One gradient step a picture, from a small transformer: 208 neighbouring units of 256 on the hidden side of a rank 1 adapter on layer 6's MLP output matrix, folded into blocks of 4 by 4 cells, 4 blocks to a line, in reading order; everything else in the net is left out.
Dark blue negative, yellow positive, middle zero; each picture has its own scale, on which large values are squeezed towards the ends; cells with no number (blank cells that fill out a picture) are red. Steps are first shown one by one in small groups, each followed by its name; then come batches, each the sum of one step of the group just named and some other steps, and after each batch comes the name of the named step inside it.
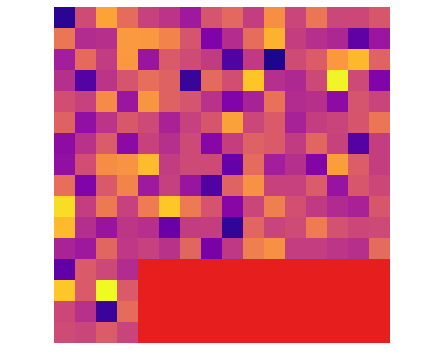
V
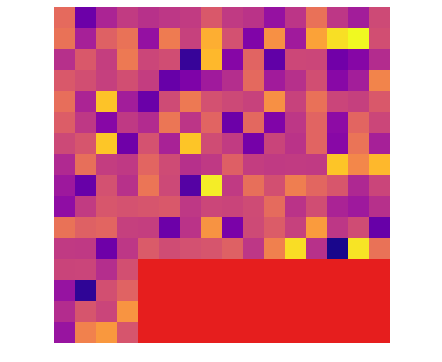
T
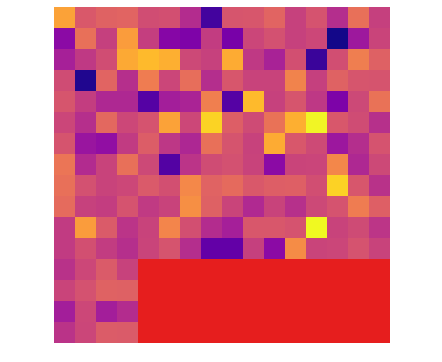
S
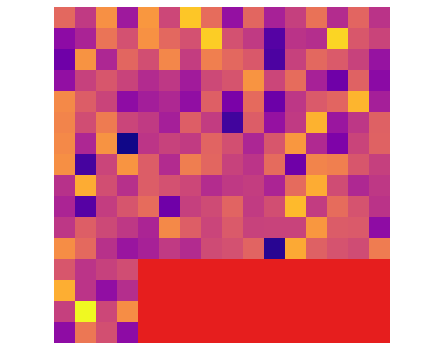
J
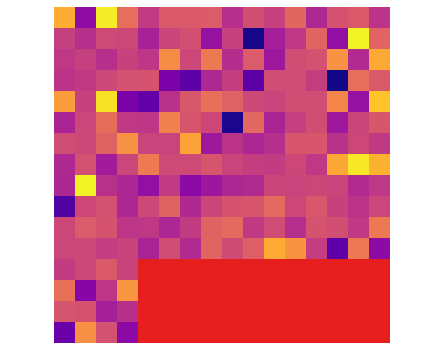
T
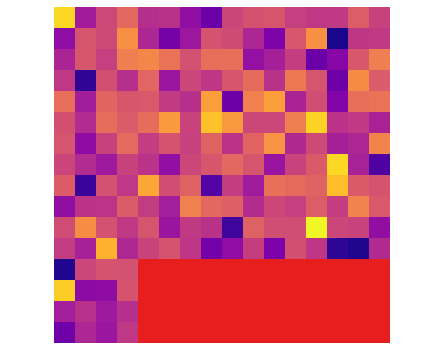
S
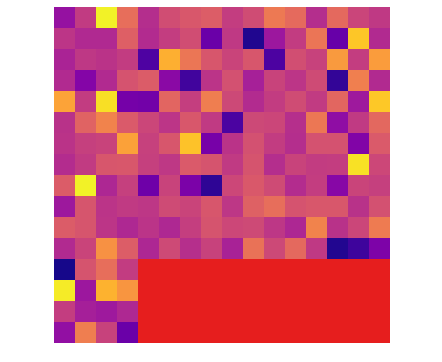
V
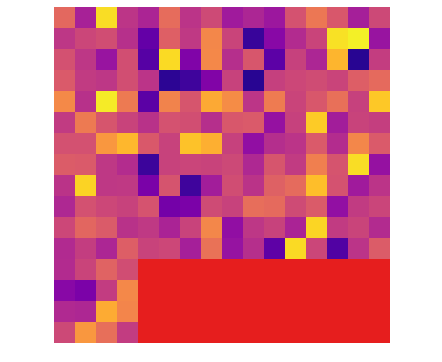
T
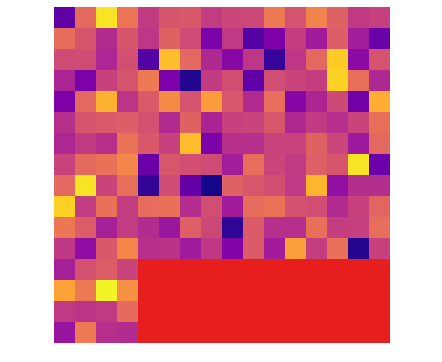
V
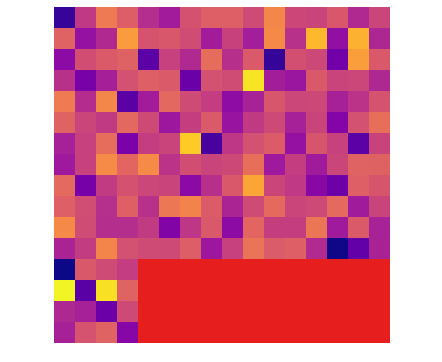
V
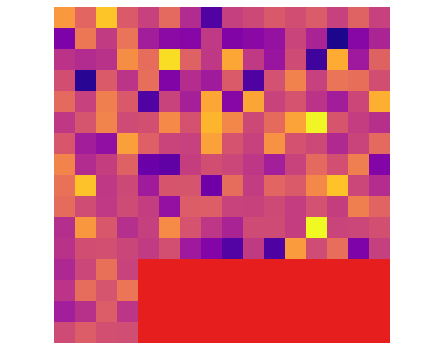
S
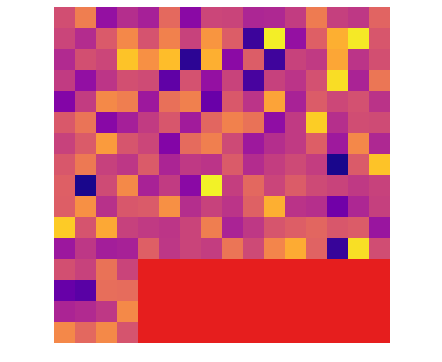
T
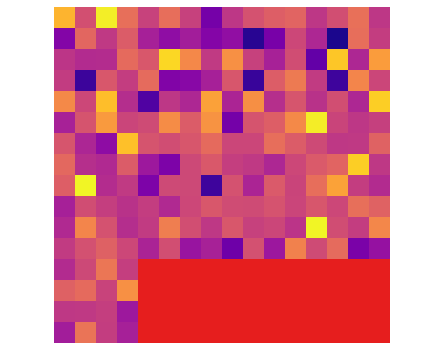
S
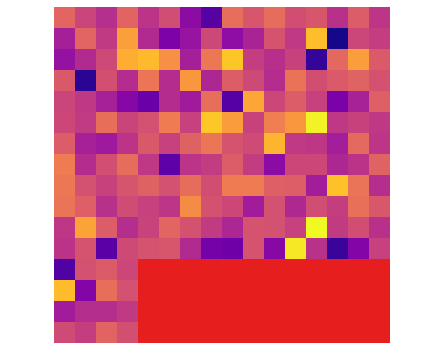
S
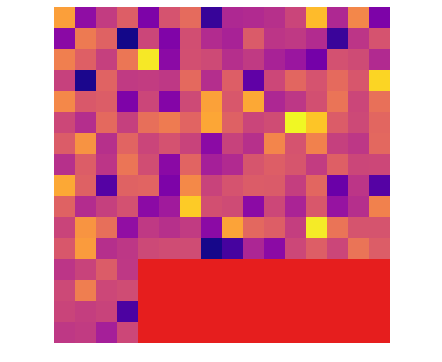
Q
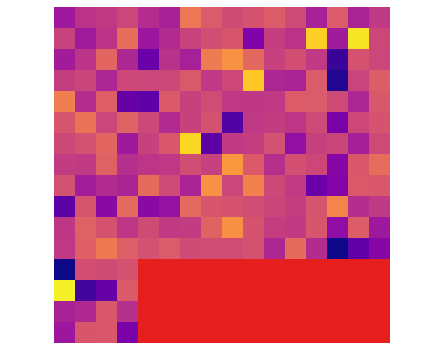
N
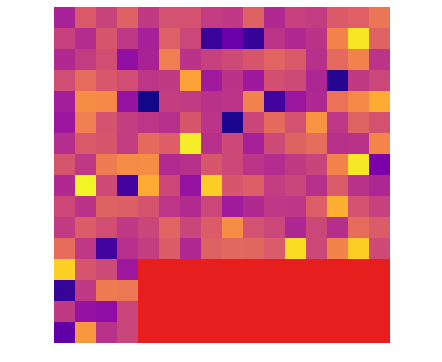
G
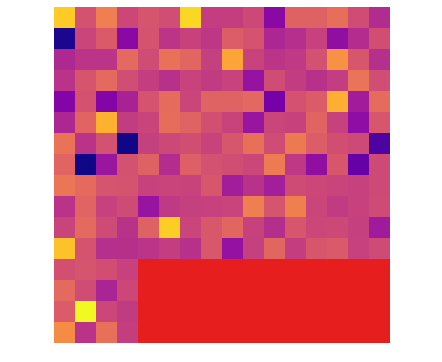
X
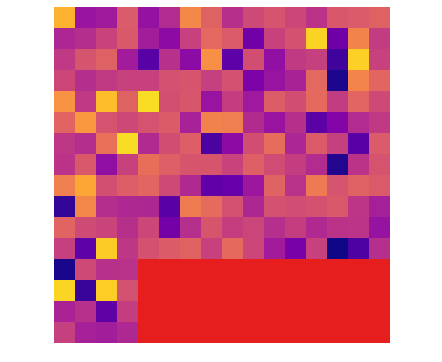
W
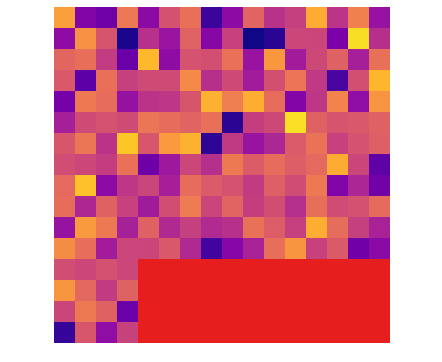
Q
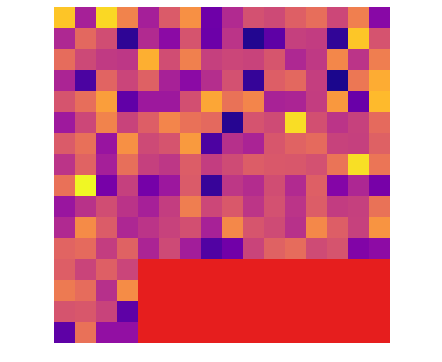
Q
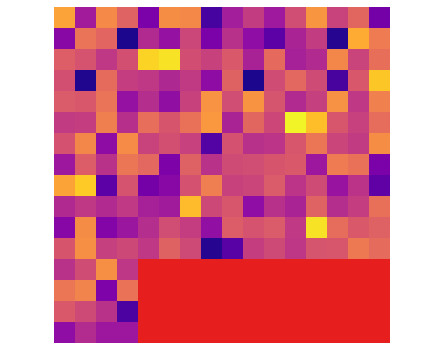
Q
